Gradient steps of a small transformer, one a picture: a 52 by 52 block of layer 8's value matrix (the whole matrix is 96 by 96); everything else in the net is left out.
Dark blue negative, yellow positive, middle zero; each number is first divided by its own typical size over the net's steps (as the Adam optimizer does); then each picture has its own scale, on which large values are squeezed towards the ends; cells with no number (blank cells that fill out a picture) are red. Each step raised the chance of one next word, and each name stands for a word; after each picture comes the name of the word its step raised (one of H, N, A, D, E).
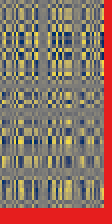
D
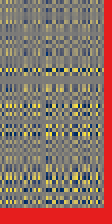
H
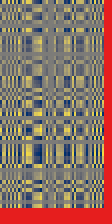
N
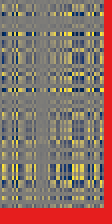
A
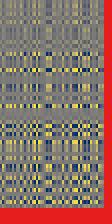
H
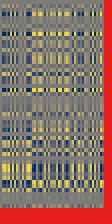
A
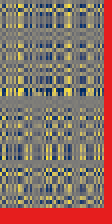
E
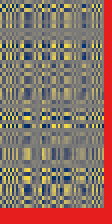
E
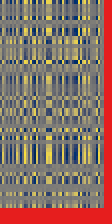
N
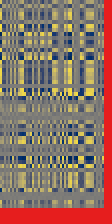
D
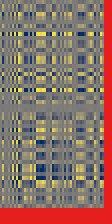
A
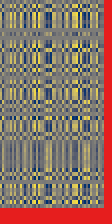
E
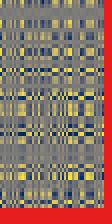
H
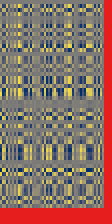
E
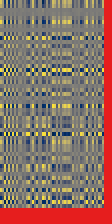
H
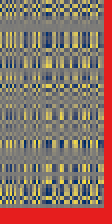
E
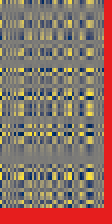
H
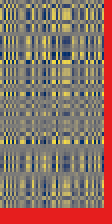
D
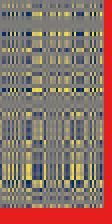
A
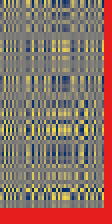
N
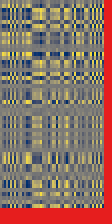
D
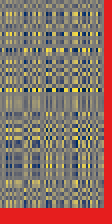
A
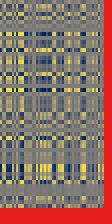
A
